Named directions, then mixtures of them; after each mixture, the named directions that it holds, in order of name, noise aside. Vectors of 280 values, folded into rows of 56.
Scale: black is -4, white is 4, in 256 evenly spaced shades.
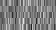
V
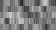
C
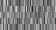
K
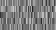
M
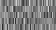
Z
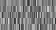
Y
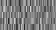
K, Y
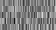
M, V, Y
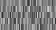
Y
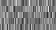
Z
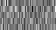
K, M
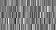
V, Y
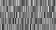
M, Z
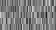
M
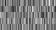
M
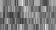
C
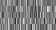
K, V, Y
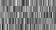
Z
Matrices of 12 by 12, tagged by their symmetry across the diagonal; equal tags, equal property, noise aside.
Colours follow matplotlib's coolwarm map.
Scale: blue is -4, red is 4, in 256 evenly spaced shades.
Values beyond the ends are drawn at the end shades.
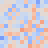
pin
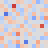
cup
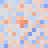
pin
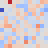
cup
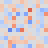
cup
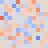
pin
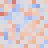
pin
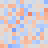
cup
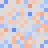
pin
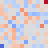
cup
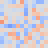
pin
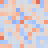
pin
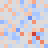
pin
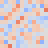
pin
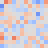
cup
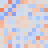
pin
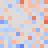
cup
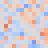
cup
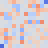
pin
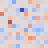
cup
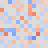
cup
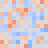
pin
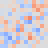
cup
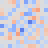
pin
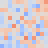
cup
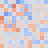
cup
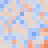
pin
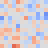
cup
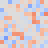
pin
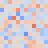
cup
